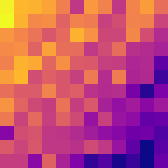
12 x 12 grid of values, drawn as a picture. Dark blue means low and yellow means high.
Mirror symmetry: none. Ninth with the highest average: top left. Slope: up to the top left. Stripes: none. Ninth with the lowest average: bottom right.
